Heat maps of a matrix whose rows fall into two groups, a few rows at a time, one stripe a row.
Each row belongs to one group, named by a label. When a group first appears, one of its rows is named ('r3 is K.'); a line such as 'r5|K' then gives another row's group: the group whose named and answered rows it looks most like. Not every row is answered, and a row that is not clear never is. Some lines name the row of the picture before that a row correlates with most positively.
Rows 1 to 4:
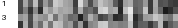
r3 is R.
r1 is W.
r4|W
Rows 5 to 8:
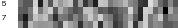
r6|R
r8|R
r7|R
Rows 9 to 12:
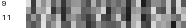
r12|R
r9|R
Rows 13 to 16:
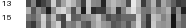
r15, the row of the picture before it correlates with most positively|12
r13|W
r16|R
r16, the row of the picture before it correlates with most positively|12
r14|W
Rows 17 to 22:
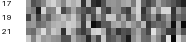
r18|R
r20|W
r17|W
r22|R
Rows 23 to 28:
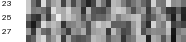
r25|W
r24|W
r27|R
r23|R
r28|R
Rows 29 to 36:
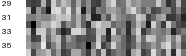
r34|R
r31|W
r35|R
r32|R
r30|W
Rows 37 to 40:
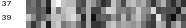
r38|W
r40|W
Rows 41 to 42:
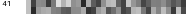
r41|W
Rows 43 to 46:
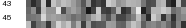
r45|R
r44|R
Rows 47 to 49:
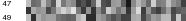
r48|W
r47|R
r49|R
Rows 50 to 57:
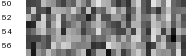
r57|R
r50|R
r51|W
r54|R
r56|W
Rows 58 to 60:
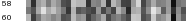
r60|R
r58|R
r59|R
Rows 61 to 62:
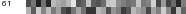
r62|R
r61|W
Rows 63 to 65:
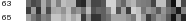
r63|W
